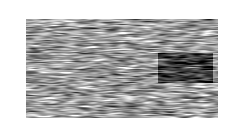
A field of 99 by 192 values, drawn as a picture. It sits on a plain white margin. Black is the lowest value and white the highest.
The ninth with the lowest average is the middle right. The grain runs across in streaks. An odd patch, lower than its surroundings, sits in the middle right. Overall the values sit about 60% of the way up the scale.
